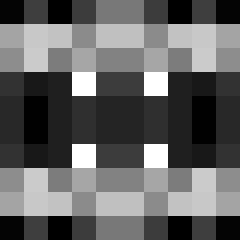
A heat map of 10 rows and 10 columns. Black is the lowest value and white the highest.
No single row or column stands out from its neighbours. Its left and right halves mirror each other, and so do its top and bottom. No overall slope runs across the table. Stripes running across repeat 2 times from top to bottom. No seam splits the table. On average the colour sits 40% of the way up the scale.
